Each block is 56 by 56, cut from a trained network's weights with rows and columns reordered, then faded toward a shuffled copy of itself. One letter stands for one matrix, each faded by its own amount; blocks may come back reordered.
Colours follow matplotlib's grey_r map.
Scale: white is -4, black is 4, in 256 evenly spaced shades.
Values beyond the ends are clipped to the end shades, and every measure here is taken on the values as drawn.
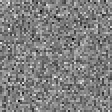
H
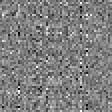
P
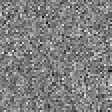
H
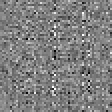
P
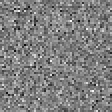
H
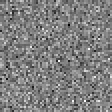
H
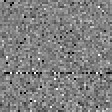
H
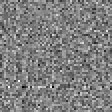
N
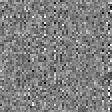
P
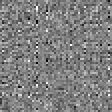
P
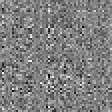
P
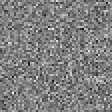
N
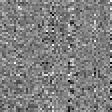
P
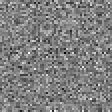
N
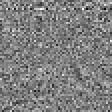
N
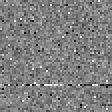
H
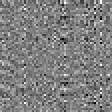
P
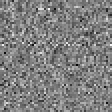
N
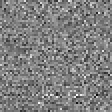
N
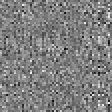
P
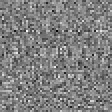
N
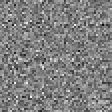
N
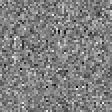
H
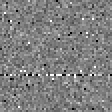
H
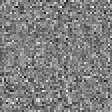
N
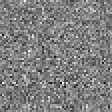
N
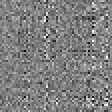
P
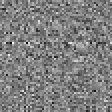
N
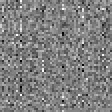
P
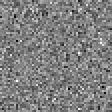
H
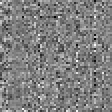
P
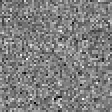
H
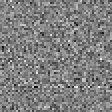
N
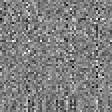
P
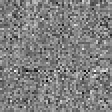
N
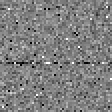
H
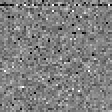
H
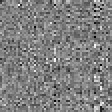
P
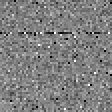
H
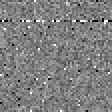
H
